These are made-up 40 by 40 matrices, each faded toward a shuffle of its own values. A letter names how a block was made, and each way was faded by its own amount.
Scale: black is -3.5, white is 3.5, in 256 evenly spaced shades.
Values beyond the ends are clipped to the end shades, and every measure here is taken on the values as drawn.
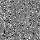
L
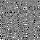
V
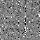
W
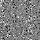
L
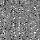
W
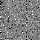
W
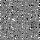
W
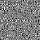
V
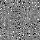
W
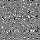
V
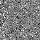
L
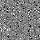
W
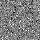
L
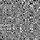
V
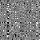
V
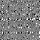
V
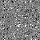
W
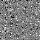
L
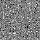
W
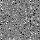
L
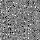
L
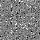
L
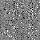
W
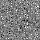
L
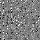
W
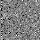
L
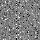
L
